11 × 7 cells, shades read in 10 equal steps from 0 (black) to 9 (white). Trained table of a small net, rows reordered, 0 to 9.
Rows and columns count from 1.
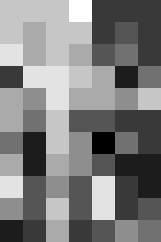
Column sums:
60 46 75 56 44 31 30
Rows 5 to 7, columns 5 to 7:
6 5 7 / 3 2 2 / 0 4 2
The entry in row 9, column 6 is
2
